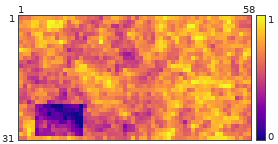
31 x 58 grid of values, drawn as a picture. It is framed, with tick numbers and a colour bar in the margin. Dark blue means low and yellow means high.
Histogram: skewed, a long tail of low values. Ninth with the lowest average: bottom left. Mirror symmetry: none. Odd patch: lower, in the bottom left. Grain: blotchy. Roughest part: bottom left. Average level on the scale: 70%.
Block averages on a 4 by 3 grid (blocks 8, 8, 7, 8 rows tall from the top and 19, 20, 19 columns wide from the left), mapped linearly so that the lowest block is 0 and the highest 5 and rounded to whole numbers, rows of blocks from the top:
4 4 5 | 3 3 4 | 2 4 5 | 0 3 4
